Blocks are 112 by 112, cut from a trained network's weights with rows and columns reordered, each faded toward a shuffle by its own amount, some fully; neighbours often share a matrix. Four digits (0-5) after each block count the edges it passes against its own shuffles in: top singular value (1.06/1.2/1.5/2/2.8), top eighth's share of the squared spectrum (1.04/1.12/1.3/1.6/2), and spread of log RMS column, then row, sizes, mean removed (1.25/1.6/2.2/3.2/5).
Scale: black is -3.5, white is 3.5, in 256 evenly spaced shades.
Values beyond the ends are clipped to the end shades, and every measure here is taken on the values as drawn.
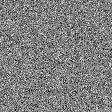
2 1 0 0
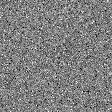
0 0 0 0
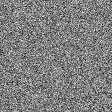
1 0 0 0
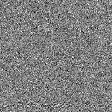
3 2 0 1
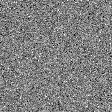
0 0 0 0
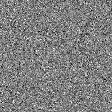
3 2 0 1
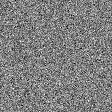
0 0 0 0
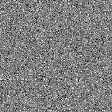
3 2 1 1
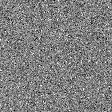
1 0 0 0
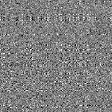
4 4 2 3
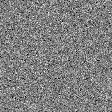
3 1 0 1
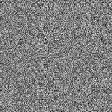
4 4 1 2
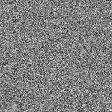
3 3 1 1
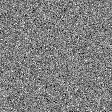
0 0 0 0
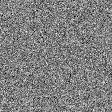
1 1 0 0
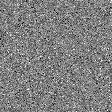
1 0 0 0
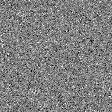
2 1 0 1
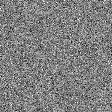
2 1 0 0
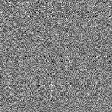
4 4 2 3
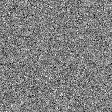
2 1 0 0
